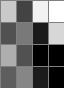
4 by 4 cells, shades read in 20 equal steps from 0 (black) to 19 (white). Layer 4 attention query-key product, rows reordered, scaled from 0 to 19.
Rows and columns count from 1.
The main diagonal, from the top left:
15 9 0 0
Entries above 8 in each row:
3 2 1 1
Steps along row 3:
down down same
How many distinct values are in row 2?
4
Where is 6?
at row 2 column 1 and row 3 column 2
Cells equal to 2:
2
